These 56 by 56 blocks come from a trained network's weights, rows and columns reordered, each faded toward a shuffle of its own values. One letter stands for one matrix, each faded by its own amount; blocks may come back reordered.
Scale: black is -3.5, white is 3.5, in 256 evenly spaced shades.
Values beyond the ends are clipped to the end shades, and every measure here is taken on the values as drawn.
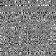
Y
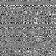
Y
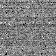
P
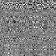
Y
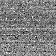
P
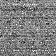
P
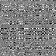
Y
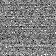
P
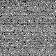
P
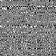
Y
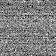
P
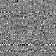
Y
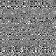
Y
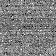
P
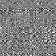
Y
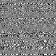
Y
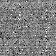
P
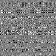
Y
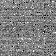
P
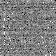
P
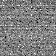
P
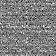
P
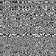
Y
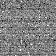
P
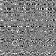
Y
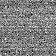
P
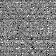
P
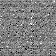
P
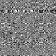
Y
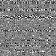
Y
